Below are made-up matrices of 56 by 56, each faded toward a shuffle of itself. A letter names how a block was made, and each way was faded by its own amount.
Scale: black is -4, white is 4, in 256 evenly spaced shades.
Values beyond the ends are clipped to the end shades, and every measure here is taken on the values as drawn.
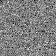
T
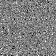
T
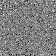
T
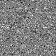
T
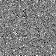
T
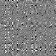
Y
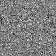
T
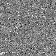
T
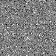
T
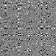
Y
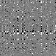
Y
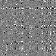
Y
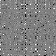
Y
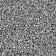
T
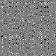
Y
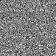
T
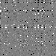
Y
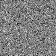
T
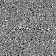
T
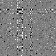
Y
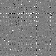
Y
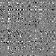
Y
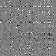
Y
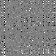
Y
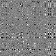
Y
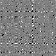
Y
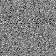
T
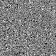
T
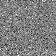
T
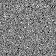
T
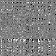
Y
